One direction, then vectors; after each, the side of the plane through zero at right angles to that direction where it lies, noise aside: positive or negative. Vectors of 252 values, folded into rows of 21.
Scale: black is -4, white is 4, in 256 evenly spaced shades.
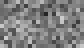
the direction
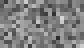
positive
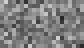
negative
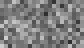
positive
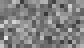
positive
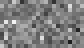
positive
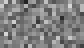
negative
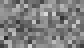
negative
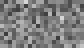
positive
